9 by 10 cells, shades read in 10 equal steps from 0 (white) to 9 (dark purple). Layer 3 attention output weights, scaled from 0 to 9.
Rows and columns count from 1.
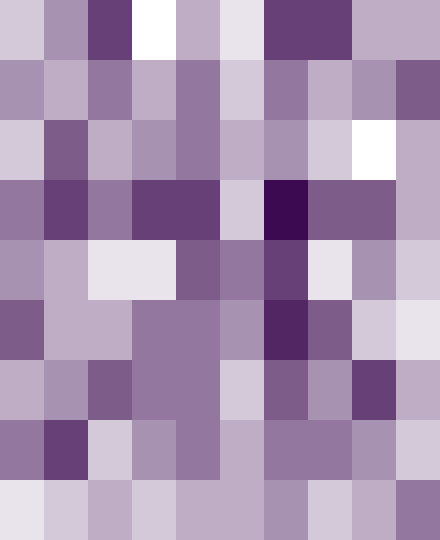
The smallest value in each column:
1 2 1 0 3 1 4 1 0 1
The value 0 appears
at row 1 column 4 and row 3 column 9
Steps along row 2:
down up down up down up down up up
